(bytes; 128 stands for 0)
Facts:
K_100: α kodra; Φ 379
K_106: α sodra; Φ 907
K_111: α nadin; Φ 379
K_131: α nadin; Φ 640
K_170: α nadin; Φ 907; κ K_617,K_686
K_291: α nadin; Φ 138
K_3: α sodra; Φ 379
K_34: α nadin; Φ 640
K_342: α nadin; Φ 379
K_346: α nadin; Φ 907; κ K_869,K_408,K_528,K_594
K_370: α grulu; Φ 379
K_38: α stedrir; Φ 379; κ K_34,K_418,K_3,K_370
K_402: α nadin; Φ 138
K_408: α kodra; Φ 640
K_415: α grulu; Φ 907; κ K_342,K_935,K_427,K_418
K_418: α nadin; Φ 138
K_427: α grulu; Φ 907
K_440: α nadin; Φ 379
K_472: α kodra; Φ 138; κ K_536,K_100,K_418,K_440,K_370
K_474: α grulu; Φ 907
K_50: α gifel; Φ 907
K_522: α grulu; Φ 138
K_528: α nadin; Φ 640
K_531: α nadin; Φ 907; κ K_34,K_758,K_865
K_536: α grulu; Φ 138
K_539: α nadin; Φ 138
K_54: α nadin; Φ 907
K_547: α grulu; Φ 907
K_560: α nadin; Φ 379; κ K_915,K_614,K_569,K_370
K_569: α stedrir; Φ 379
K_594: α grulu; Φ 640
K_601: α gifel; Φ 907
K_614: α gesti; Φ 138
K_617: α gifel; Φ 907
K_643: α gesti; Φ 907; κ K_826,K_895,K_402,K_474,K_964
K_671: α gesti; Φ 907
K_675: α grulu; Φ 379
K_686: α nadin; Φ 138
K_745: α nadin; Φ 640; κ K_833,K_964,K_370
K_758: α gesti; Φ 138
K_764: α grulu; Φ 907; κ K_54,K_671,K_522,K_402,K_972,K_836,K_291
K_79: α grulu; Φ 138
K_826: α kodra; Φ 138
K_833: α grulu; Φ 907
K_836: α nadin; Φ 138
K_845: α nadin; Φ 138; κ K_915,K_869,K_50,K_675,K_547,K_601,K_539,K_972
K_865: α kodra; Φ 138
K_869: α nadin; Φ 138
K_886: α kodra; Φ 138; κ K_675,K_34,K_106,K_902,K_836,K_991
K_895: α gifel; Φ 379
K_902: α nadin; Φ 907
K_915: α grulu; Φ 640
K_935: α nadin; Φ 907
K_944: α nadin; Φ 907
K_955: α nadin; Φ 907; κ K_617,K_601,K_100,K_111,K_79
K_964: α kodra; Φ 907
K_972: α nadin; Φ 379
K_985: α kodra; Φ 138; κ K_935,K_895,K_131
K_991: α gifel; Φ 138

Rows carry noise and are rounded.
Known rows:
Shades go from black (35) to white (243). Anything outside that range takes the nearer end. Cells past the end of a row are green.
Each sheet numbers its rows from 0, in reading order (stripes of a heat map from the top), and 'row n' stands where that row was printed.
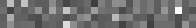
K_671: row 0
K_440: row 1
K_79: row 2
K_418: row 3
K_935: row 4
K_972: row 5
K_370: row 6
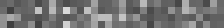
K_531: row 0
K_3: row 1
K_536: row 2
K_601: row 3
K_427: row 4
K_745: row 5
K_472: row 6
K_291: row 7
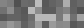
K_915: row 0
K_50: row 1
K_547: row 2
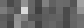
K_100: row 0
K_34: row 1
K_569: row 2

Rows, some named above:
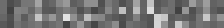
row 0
K_38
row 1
K_427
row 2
K_415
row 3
K_935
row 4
K_3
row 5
K_895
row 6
K_758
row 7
K_427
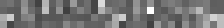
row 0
K_106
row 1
K_845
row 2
K_408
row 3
K_886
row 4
K_106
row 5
K_370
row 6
K_560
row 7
K_617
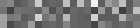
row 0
K_346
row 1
K_764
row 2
K_671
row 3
K_643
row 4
K_964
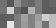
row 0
K_991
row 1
K_617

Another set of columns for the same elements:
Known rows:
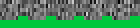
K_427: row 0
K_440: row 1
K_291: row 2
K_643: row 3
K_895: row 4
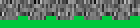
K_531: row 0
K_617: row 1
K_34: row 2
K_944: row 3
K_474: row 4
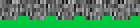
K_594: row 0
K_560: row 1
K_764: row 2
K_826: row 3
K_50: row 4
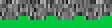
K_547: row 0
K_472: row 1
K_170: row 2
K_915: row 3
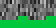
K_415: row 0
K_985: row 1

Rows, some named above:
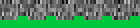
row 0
K_745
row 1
K_964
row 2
K_106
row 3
K_34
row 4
K_991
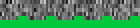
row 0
K_671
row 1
K_536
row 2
K_427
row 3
K_614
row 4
K_964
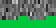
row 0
K_79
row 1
K_531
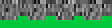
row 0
K_418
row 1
K_3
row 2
K_764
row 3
K_3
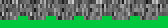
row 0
K_845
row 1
K_758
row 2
K_522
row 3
K_370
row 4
K_935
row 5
K_675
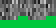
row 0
K_614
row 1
K_972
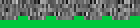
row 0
K_418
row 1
K_408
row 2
K_346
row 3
K_643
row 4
K_100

